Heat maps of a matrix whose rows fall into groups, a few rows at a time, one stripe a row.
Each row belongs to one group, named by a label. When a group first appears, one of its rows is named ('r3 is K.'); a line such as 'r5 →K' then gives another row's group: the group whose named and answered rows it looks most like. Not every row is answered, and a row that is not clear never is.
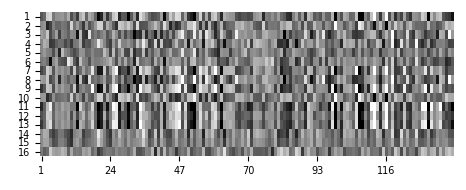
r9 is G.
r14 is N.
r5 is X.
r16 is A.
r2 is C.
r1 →G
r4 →N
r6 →N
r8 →X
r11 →G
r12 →G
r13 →G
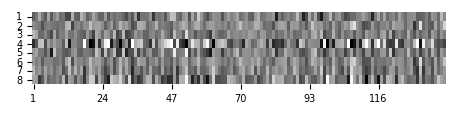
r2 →C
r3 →X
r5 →X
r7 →C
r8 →C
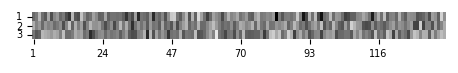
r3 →A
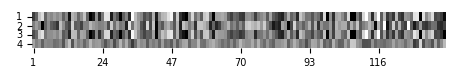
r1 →G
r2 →N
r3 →G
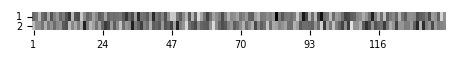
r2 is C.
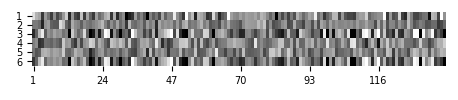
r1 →X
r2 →N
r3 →G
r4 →C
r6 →G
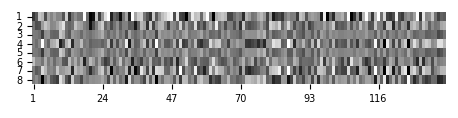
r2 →A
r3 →N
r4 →A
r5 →N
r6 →C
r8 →N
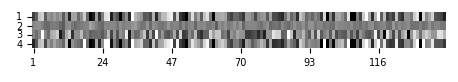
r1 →G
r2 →N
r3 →A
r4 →G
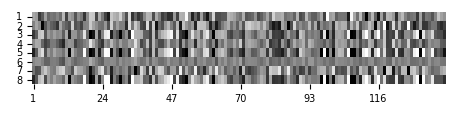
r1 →C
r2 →N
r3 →G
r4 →N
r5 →G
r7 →A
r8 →G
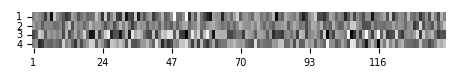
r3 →G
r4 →C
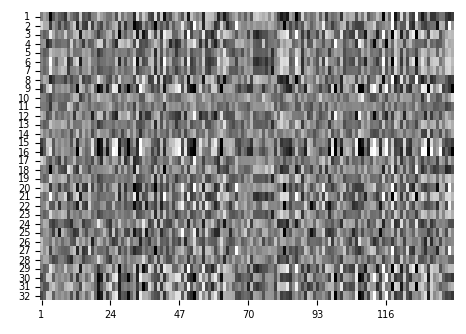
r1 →N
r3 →A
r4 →C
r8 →N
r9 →G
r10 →C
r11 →N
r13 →A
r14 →C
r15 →G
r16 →G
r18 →N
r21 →A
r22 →X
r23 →A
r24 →N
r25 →X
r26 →C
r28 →N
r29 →A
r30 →G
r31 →A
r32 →G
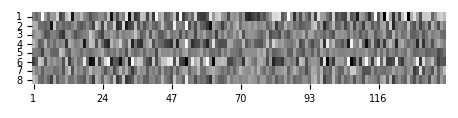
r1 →A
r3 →N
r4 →C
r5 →N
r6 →G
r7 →C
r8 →X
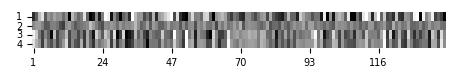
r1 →G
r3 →X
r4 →X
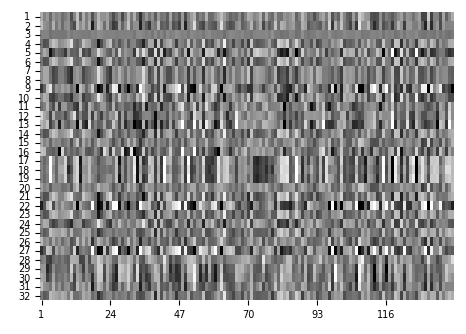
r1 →C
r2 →C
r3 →N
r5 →N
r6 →A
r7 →N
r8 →N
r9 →G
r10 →N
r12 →X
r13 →X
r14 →A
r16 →X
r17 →A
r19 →A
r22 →G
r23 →A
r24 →N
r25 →A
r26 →C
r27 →G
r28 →C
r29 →C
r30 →C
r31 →C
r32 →A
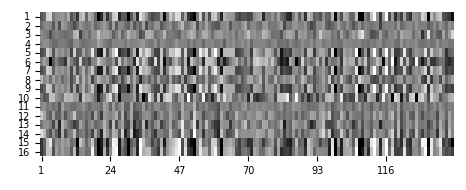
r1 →G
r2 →X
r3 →C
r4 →N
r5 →G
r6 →N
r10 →A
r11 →X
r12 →X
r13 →X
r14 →X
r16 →G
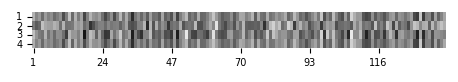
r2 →A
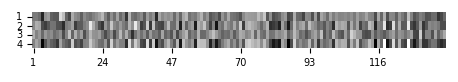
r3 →C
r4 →N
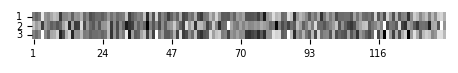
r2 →X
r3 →A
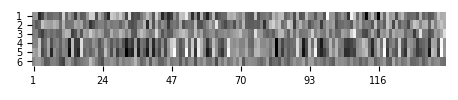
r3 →C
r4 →X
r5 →X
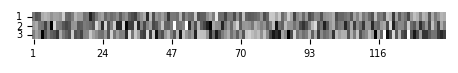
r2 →X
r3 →N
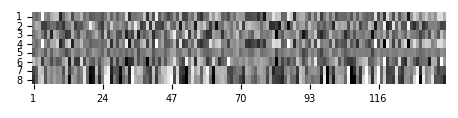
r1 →A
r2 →N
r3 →X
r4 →A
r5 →X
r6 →X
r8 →G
